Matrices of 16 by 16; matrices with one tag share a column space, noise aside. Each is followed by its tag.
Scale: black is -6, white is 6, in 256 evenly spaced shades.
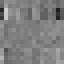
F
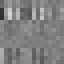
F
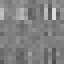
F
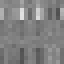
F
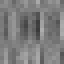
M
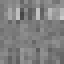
F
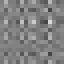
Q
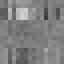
F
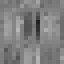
M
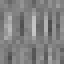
M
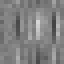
M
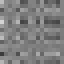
Q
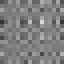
Q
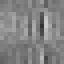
M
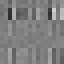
F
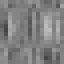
M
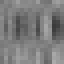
M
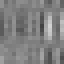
M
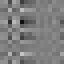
Q
